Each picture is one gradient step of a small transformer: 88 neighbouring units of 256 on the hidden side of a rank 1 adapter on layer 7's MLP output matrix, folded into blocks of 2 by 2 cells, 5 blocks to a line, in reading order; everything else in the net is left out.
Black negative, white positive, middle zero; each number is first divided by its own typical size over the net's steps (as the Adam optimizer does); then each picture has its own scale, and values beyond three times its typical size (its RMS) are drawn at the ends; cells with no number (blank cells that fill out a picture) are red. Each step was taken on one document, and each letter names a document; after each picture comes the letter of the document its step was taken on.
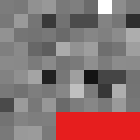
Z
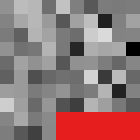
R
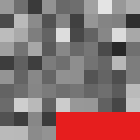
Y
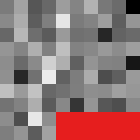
R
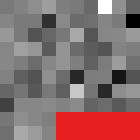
Z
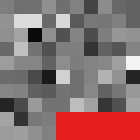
R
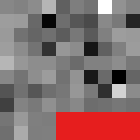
Z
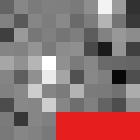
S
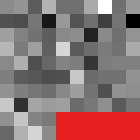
Z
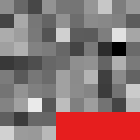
Y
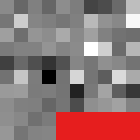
S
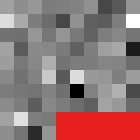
S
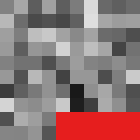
R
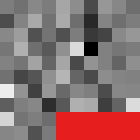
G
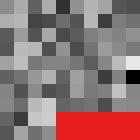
R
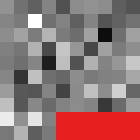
R
